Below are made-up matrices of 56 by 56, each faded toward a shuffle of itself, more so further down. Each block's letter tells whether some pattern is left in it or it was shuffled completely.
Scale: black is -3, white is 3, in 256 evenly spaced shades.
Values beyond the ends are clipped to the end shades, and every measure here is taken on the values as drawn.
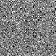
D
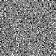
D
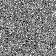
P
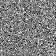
P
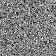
P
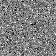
P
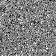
P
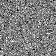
P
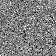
P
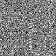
D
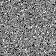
P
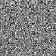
D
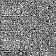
D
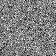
P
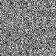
D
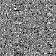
D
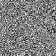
D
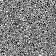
P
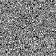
D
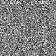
D
